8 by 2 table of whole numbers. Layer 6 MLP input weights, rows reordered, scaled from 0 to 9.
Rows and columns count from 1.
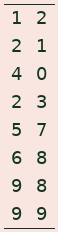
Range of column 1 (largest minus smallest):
8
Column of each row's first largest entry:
2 1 1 2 2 2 1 1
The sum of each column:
38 38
